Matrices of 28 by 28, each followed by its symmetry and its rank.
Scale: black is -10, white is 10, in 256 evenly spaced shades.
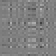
neither, rank two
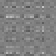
neither, rank two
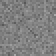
symmetric, full rank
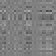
neither, rank two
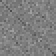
symmetric, full rank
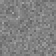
symmetric, full rank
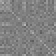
symmetric, rank five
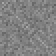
symmetric, full rank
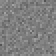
symmetric, full rank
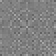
symmetric, rank five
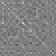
symmetric, rank five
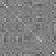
symmetric, rank five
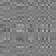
neither, rank two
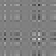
symmetric, rank one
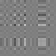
symmetric, rank one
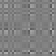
symmetric, rank one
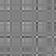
symmetric, rank one
